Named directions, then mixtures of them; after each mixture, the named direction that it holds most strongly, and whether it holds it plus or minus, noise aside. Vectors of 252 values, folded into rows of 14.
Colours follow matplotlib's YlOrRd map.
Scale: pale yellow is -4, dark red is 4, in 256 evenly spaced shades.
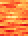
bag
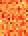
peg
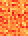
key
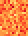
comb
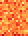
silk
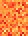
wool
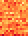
silk, plus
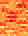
bag, minus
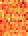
peg, minus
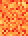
wool, minus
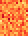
peg, plus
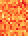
peg, minus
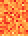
silk, minus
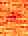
bag, minus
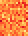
peg, minus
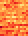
bag, plus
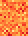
wool, plus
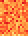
silk, minus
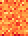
silk, plus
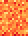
silk, plus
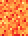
silk, plus
